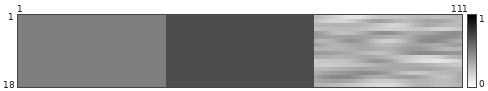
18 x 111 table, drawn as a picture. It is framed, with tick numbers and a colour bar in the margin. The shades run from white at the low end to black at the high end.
The table splits into one row of 3 panels. Panel 1,1: middling, flat. Panel 1,2: high, flat. Panel 1,3: low, streaked across.
